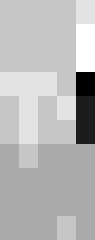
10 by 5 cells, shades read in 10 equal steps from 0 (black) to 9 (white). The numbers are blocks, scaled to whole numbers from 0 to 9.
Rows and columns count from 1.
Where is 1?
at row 5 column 5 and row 6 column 5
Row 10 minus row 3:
-1 -1 -1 0 -3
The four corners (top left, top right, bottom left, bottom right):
7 8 6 6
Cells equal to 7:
20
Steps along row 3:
same same same up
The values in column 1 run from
6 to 8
